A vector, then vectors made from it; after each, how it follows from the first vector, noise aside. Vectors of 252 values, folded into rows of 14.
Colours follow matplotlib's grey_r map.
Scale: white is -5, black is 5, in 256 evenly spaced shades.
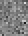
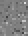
partly zeroed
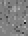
partly zeroed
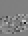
partly zeroed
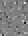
partly zeroed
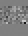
partly zeroed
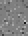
partly zeroed
